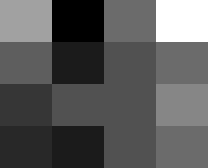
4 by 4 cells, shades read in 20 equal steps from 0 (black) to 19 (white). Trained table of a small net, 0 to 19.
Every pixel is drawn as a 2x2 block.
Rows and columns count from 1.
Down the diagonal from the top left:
12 2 6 8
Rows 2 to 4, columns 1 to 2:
7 2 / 4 6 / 3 2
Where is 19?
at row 1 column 4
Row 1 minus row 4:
9 -2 2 11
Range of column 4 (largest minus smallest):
11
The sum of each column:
26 10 26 45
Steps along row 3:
up same up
